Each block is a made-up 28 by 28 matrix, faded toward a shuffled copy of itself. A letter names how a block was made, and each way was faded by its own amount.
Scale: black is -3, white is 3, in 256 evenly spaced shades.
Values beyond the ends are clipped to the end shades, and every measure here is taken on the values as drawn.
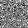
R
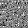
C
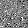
R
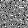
R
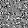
C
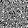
R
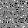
C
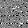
R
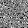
R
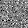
R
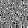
C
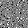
C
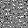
C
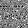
R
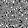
C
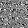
R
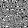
R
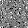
C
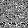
R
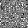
C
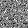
R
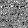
R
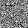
R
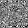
R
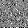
R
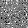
C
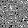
C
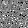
C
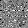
R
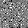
C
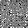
C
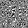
C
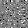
C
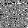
R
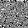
R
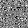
R
